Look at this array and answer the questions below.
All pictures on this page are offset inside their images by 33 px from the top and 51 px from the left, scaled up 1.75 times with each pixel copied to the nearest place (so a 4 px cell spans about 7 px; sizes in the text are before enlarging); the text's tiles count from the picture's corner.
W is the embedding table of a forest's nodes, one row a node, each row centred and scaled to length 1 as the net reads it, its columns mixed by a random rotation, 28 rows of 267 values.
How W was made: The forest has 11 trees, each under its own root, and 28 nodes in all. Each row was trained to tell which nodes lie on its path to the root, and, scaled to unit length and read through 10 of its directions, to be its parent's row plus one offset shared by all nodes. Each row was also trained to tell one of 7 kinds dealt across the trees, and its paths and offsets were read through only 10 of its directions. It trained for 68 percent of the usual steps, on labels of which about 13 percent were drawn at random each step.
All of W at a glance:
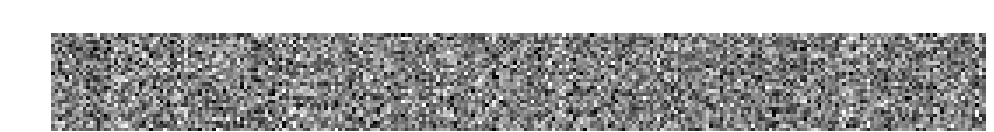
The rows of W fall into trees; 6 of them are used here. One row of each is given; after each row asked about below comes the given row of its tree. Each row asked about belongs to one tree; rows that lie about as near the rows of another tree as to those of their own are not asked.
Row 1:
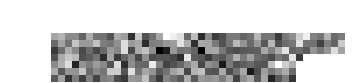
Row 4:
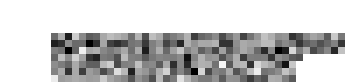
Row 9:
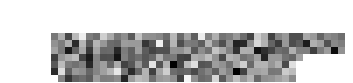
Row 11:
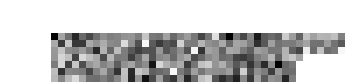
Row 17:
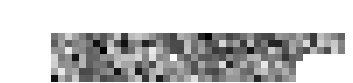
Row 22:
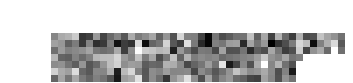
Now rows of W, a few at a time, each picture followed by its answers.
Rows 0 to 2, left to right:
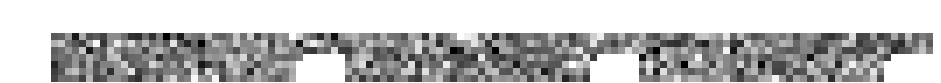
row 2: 22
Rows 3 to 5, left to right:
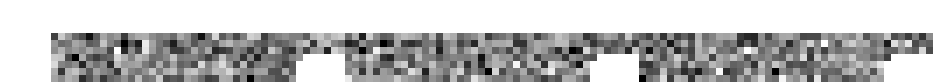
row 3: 11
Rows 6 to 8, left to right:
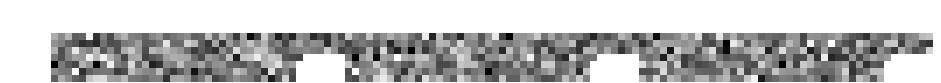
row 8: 11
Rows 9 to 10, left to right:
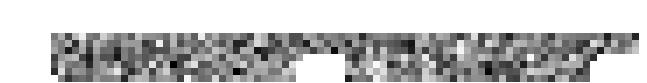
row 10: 22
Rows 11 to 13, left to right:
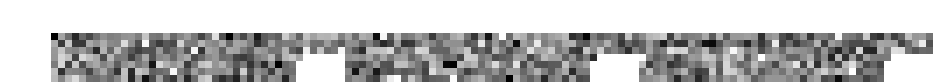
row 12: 4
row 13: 4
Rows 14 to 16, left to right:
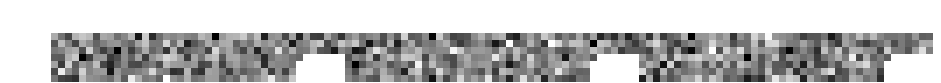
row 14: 9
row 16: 22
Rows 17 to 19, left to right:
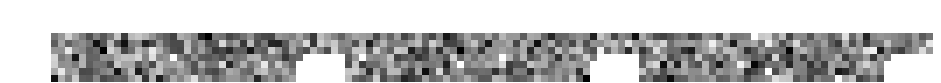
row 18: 9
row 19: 1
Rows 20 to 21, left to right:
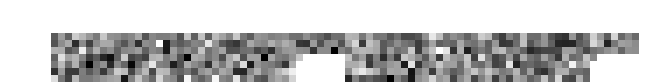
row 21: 1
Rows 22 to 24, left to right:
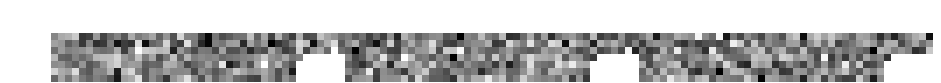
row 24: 4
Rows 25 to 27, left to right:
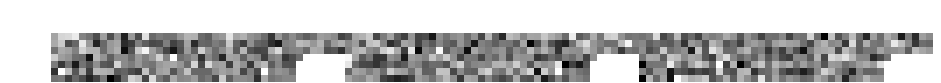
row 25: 9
